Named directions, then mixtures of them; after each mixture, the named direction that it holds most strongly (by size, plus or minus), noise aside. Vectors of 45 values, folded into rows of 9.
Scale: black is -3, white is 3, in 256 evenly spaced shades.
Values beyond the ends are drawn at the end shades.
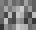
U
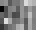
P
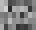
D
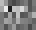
D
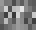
U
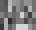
D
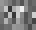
U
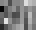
P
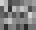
D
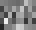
U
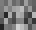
U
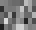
U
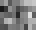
P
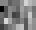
P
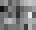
P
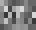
U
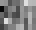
P
